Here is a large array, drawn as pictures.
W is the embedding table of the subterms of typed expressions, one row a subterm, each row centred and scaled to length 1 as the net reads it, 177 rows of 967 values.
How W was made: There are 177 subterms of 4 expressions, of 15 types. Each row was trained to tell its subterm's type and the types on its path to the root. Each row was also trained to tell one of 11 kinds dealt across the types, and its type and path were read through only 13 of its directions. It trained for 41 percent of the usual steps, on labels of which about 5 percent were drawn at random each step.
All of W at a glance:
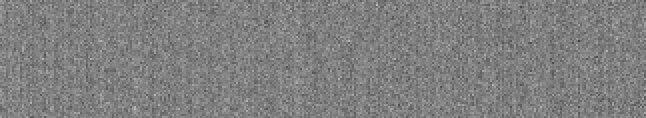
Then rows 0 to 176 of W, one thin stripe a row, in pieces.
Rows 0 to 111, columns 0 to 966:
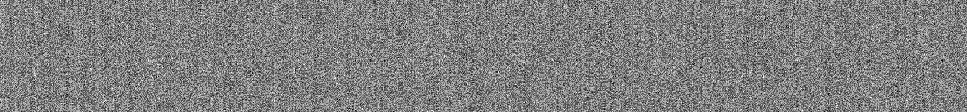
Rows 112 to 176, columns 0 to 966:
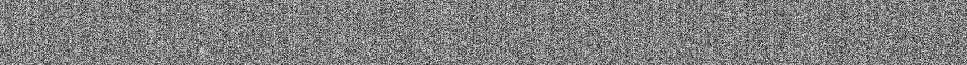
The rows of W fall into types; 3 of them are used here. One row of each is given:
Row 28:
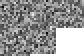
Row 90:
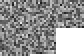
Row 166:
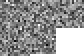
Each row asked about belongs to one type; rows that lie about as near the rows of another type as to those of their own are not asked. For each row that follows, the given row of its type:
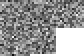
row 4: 166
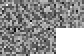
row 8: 166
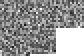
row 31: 166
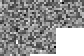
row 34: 90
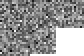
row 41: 28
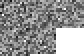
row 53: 28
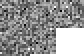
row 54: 28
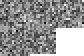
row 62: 90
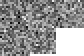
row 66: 90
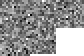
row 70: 166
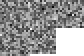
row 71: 90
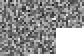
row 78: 90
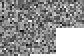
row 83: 28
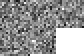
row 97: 166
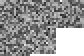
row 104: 28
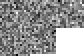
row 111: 166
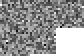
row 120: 90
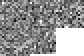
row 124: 166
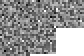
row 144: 166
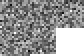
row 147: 166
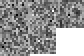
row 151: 90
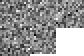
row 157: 28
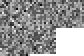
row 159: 90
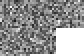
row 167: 166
